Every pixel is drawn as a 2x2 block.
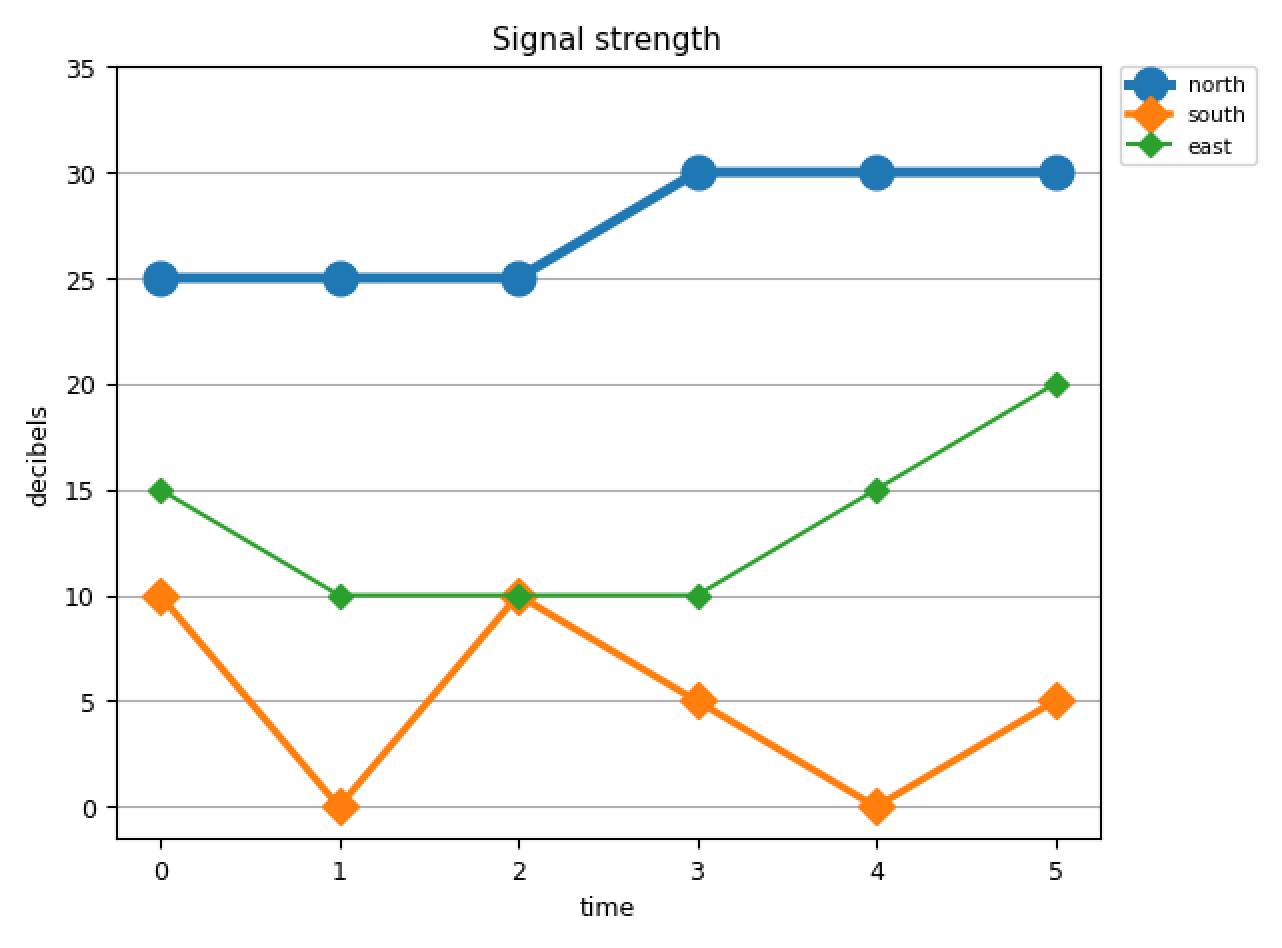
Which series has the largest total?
north
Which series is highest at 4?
north
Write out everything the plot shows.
Title: Signal strength
x-axis: time, ticks 0 1 2 3 4 5
y-axis: decibels, ticks 0 5 10 15 20 25 30 35
Legend: north, south, east
Values:
north: 25 25 25 30 30 30
south: 10 0 10 5 0 5
east: 15 10 10 10 15 20
